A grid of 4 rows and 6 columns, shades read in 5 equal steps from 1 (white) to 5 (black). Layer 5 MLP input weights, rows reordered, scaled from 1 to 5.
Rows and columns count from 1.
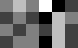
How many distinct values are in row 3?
3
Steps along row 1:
down up down up down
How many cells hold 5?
3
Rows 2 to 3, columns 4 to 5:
5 2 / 4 2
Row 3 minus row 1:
0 2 0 3 -3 0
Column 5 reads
5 2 2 2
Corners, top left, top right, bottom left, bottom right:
3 4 4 4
